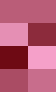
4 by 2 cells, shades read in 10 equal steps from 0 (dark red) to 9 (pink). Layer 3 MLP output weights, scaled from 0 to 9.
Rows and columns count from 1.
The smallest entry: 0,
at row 3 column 1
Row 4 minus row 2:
-4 4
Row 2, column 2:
2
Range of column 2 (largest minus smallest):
7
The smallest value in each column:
0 2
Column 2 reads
5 2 9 6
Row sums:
10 10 9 10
